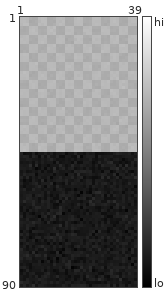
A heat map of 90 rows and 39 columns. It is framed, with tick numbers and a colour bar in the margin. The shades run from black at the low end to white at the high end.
The table splits into 2 rows of 1 panel. Panel 1,1: high, checkered, faint in contrast. Panel 2,1: very low, fine-grained, faint in contrast.
